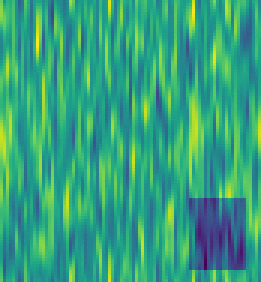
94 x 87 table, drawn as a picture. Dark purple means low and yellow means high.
The ninth with the lowest average is the bottom right. Overall the values sit about 60% of the way up the scale. Neither half mirrors the other. Streaks run downward. In the bottom right lies a patch that is lower than the rest.
